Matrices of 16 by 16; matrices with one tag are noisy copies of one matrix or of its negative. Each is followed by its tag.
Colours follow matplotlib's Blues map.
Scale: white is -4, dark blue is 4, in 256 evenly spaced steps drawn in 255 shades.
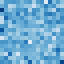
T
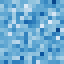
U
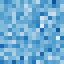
U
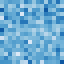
T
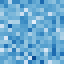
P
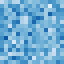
P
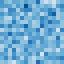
U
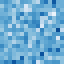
U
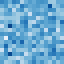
P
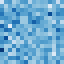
P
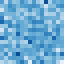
T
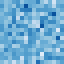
U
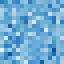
P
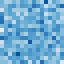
T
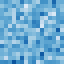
U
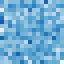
T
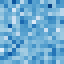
P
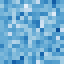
U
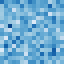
P
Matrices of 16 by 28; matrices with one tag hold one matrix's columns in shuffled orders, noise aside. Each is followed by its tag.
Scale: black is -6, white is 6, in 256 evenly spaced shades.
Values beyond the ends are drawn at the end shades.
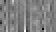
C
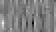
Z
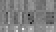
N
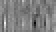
Z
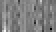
C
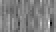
Z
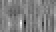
Z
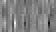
Z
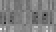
N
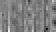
C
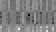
N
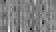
C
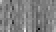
C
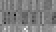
N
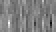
Z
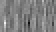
Z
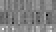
N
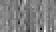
C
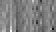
C
